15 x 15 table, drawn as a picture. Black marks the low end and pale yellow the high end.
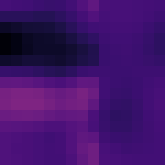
Seam: vertical, 60% of the way across, the right part calmer. Mirror symmetry: none. Ninth with the lowest average: top left. Average level on the scale: 20%.
